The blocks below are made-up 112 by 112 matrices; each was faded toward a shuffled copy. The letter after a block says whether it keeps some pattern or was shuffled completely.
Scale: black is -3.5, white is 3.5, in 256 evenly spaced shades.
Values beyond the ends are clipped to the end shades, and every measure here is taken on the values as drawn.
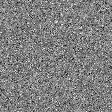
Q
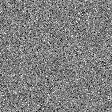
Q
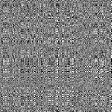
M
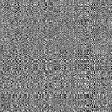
M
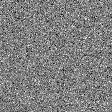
Q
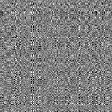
M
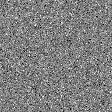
Q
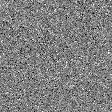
Q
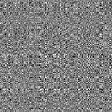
M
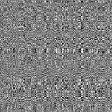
M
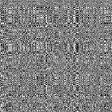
M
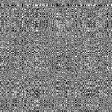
M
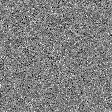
Q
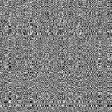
M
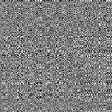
M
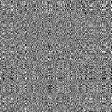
M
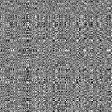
M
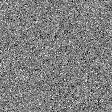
Q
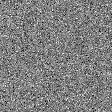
Q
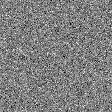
Q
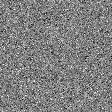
Q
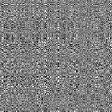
M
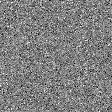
Q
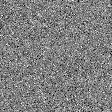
Q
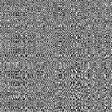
M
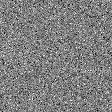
Q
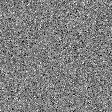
Q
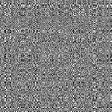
M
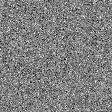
Q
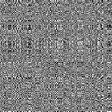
M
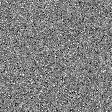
Q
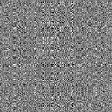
M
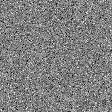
Q
